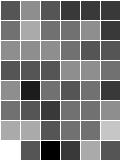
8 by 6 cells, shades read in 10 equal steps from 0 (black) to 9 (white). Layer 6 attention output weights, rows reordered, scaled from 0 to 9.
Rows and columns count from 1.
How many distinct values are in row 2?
4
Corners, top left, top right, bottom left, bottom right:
3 2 9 3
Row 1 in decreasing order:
5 3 3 2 2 2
